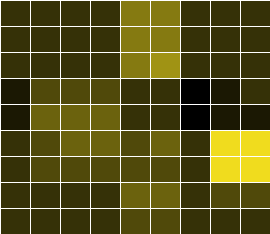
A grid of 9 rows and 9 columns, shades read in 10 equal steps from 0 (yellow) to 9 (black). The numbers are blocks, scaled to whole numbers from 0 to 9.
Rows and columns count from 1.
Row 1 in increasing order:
4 4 7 7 7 7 7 7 7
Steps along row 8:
same same same down same up down same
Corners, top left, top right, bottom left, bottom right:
7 7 7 7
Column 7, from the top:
7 7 7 9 9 7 7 7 7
